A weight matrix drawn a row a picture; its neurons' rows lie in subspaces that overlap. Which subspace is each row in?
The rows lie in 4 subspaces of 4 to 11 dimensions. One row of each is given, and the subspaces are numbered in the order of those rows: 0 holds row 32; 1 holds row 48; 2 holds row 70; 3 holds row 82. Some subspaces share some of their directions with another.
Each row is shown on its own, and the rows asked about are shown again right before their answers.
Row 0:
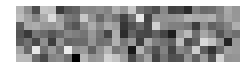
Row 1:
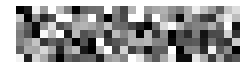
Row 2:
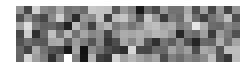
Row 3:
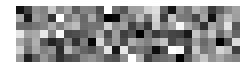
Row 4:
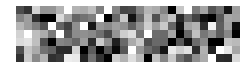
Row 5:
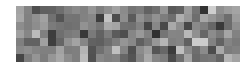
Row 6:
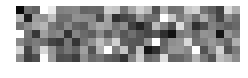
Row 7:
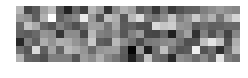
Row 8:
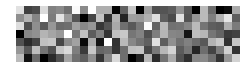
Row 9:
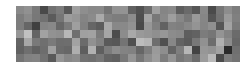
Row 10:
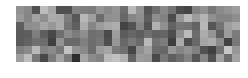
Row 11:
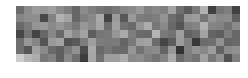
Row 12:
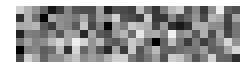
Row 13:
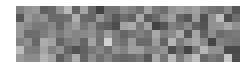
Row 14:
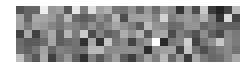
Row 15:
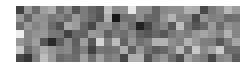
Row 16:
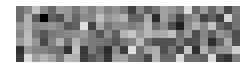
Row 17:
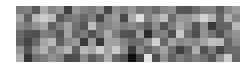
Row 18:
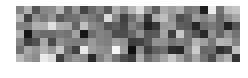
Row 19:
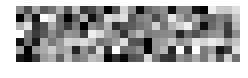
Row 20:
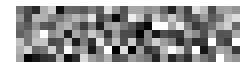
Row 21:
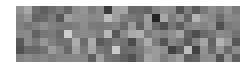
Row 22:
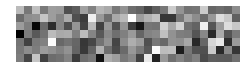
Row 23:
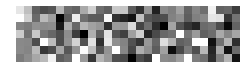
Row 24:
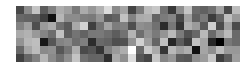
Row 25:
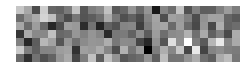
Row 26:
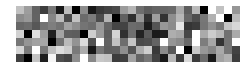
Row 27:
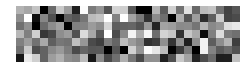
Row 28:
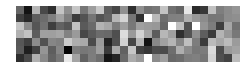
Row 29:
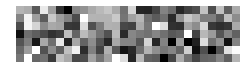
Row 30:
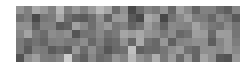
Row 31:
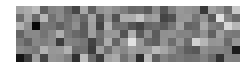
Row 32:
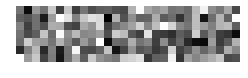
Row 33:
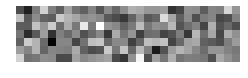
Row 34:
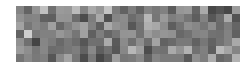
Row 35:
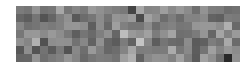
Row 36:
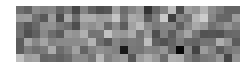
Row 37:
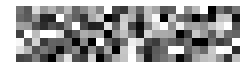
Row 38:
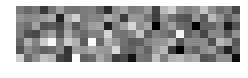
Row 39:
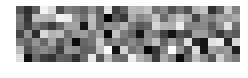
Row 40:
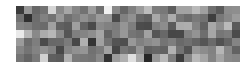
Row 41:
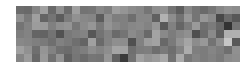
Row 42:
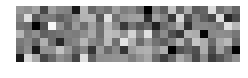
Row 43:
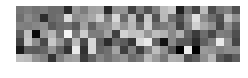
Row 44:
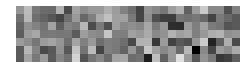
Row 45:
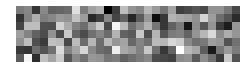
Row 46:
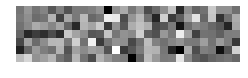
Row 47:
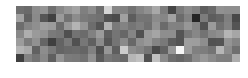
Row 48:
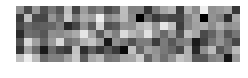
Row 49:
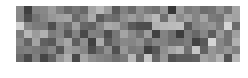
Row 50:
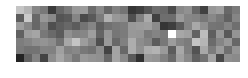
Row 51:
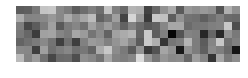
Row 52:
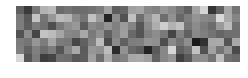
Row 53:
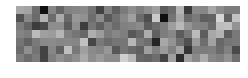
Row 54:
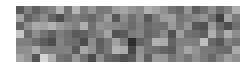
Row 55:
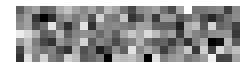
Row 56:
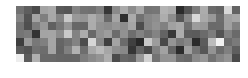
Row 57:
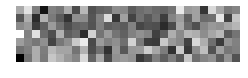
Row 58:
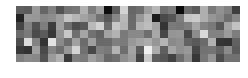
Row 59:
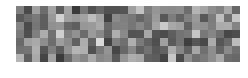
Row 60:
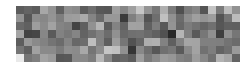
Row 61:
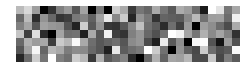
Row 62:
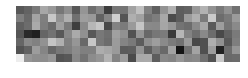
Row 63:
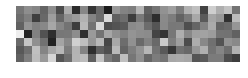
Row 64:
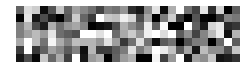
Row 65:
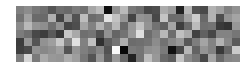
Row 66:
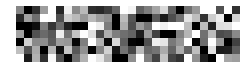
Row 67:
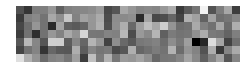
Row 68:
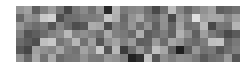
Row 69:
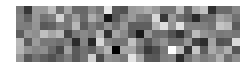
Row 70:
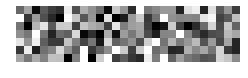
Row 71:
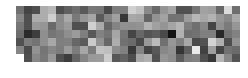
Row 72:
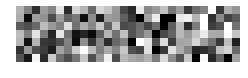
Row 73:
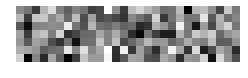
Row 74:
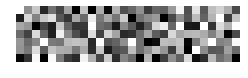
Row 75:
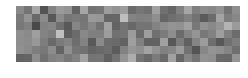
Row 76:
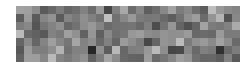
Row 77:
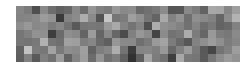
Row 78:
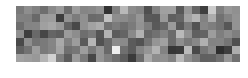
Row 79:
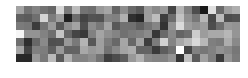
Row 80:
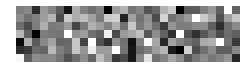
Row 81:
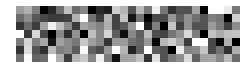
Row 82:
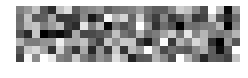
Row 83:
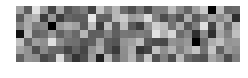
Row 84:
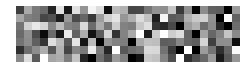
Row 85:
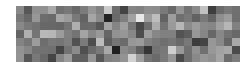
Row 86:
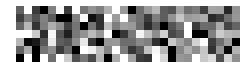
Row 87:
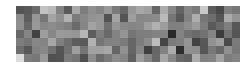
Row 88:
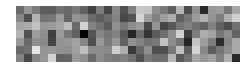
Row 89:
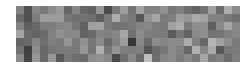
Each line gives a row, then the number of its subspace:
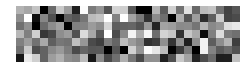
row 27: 1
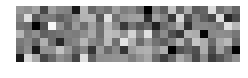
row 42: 1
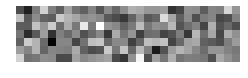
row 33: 0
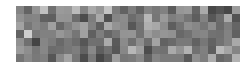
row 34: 0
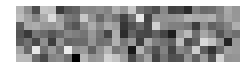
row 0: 2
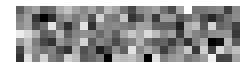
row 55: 0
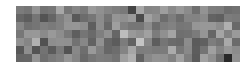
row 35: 2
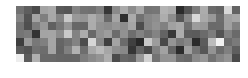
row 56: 3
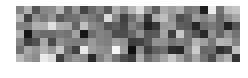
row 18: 1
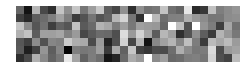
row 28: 2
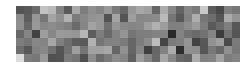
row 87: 0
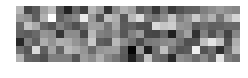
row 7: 2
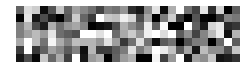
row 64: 2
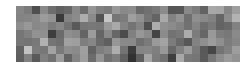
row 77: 2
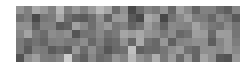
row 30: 2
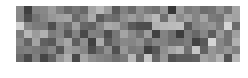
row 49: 2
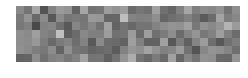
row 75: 1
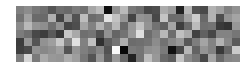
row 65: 2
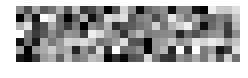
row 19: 2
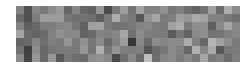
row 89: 2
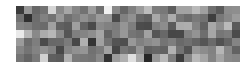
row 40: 0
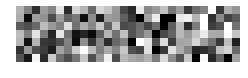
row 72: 2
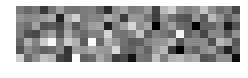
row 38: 2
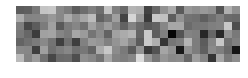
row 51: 1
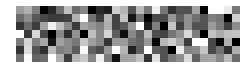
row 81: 0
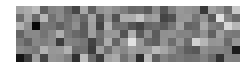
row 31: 1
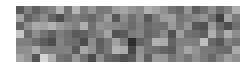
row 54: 1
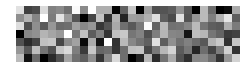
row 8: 0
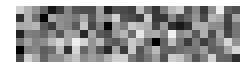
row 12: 1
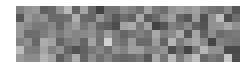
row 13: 2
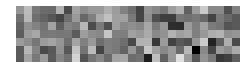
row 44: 2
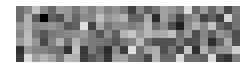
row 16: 0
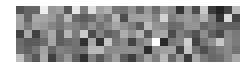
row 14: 0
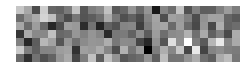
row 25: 1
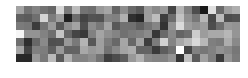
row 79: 2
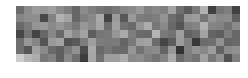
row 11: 2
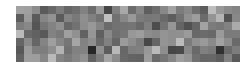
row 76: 1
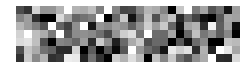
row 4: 0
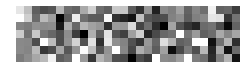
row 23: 2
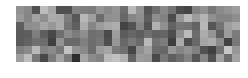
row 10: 2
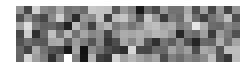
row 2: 2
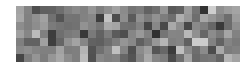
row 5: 2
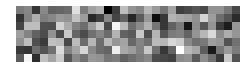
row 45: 1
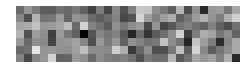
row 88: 1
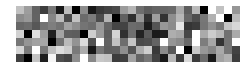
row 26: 0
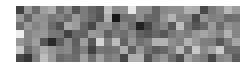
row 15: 0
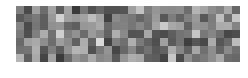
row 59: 0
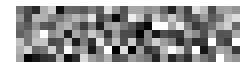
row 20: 2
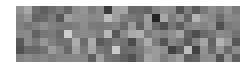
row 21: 3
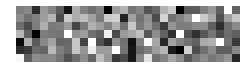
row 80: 3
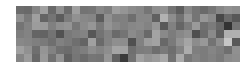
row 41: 0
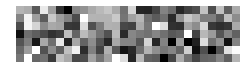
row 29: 2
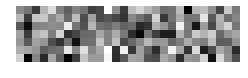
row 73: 2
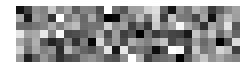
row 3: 1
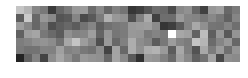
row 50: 1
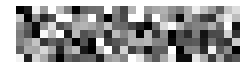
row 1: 1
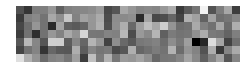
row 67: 1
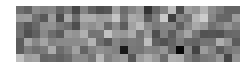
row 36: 1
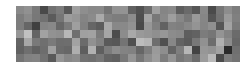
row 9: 3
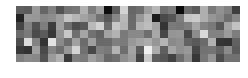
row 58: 1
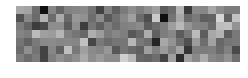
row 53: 0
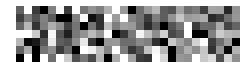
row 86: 0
